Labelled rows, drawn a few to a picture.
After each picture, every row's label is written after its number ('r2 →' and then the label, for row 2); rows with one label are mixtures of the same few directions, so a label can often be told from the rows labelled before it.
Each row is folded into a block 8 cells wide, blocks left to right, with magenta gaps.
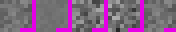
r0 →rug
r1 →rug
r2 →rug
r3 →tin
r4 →rug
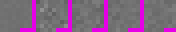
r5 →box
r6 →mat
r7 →rug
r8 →tin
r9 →rug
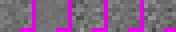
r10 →rug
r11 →rug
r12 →tin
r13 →tin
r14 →tin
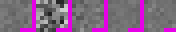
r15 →rug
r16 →rug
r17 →tin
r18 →rug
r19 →mat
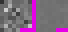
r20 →mat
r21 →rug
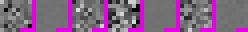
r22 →mat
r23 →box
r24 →mat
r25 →rug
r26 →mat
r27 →tin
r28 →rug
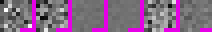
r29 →mat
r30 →tin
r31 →tin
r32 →tin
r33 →box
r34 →tin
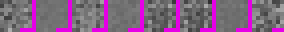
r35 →tin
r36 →tin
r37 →box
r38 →rug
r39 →box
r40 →box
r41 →box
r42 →rug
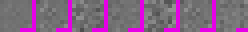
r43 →mat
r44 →mat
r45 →tin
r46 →tin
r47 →rug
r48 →mat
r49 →box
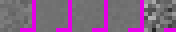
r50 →rug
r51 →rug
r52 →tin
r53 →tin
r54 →tin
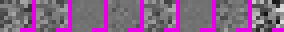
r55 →rug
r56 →rug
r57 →mat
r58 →mat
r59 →rug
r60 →mat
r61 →tin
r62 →rug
